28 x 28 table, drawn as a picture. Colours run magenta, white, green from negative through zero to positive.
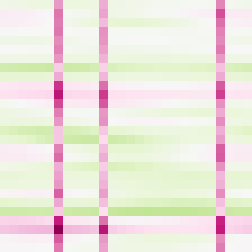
On average the colour sits 50% of the way up the scale. Columns 7, 12 and 25 stand out from the rest. The values are skewed, with a long tail toward low values.
